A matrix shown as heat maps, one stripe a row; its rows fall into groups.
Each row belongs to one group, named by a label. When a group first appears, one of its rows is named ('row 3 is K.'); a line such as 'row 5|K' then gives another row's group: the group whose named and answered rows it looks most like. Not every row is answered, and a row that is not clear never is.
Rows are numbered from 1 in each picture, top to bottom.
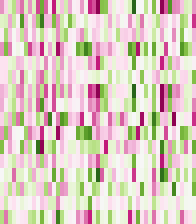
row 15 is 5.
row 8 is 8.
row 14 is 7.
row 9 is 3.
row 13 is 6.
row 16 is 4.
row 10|5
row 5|8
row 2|3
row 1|8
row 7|8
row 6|7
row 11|6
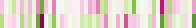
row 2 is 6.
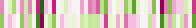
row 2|6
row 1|8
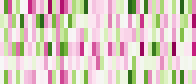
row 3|3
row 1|5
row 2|3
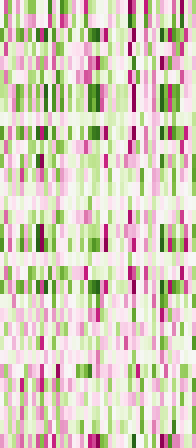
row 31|7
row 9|7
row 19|5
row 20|4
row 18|6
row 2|5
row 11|4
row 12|6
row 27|5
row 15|5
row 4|4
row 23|8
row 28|7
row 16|4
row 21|6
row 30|7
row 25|6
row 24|3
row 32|8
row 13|7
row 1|4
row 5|8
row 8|6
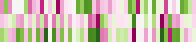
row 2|8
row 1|5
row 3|6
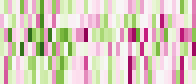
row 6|4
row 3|4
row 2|8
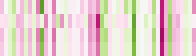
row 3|8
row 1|8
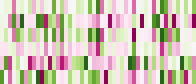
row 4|8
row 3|6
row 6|6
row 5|5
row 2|3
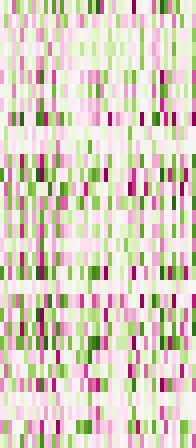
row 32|3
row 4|7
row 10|5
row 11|5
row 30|8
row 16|3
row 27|4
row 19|7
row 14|4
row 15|7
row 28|8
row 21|5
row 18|8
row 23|6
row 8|8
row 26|5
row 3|7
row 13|6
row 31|5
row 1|6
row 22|3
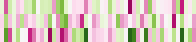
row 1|4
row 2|3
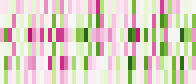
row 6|5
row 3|5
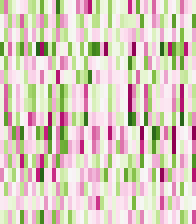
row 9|5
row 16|3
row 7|4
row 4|6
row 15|8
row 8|4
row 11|3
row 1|4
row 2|7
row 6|5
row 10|3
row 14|3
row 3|3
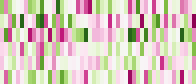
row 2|3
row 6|4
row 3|5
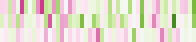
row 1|7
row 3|8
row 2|7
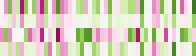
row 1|7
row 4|7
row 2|7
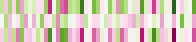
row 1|7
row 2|3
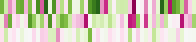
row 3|5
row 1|6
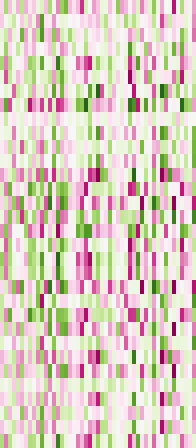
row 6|4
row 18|4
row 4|5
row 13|8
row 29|8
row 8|5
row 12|6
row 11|7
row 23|4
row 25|6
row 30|3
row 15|3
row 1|3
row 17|5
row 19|4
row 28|7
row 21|3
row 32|4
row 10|6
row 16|7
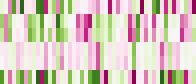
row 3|4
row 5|8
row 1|3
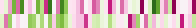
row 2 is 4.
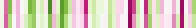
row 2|4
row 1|4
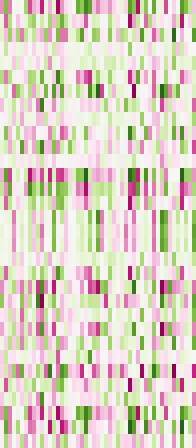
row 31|5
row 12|8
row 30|5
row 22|6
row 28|4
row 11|3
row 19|7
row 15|4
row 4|5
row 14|4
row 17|6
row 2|4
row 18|6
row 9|7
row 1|5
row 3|7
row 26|5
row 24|8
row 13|5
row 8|8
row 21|8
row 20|4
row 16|6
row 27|3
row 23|7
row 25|7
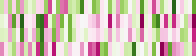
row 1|7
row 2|3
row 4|8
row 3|3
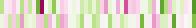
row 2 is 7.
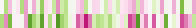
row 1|3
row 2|4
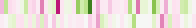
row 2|8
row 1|5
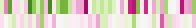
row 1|4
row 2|8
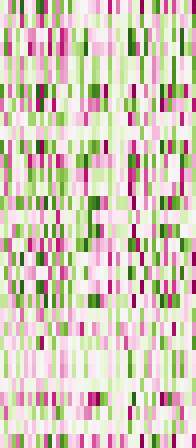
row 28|7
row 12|5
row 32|3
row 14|4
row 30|4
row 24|3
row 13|4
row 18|5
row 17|6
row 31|5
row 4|5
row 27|5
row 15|6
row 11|6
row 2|7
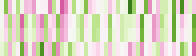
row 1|5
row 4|3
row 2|7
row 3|7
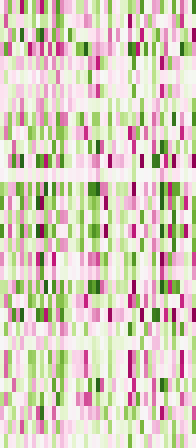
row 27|4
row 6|5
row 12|3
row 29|4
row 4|5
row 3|3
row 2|4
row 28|6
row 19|8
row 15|6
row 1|7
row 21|6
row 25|7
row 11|6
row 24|5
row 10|4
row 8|7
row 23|3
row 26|4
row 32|5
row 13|8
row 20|8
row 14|6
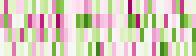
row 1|4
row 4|6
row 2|5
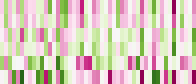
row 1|3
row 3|7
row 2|3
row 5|4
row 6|3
